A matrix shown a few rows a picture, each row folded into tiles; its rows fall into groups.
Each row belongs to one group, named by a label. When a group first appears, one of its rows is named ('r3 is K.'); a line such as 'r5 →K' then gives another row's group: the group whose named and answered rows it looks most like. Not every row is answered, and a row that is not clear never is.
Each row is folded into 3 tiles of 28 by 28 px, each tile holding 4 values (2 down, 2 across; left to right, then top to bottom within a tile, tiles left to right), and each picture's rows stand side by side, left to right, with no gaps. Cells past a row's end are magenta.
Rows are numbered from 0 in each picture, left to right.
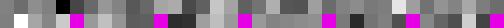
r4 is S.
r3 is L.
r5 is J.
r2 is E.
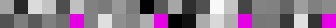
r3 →J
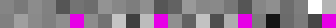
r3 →S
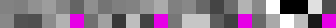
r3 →L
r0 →E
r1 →J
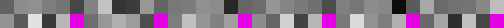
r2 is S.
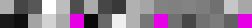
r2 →S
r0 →E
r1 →E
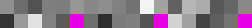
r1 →S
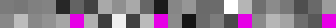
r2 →S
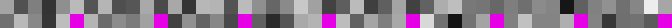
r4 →L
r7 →S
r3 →E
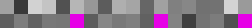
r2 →S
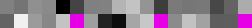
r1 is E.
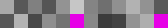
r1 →E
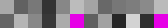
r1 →J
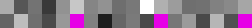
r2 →J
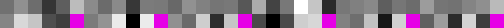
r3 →E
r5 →J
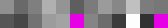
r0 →E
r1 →J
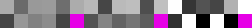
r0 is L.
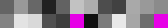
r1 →E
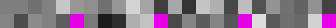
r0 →S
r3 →L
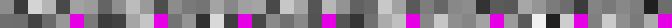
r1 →E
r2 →J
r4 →E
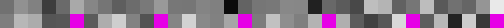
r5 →J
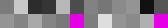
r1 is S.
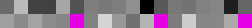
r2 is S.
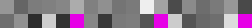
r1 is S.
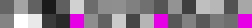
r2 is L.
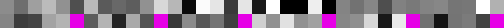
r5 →S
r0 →E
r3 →L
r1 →J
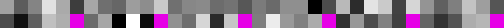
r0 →E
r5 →E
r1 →J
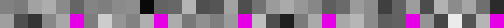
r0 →E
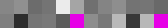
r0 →S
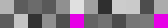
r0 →J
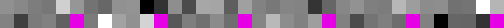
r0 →S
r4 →S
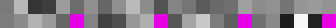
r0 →L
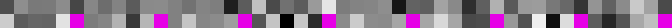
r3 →J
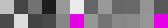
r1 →L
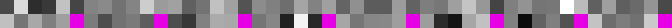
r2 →E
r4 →L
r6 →S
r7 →L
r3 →J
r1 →S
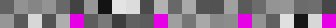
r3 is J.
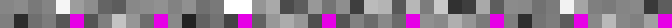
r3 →L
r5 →L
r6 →S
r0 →S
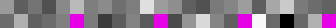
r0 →J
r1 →S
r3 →E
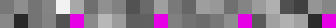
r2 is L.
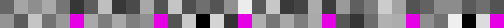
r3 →L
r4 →E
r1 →L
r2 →J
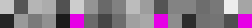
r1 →E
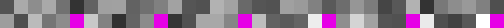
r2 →E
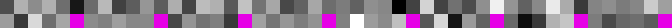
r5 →J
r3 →L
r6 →E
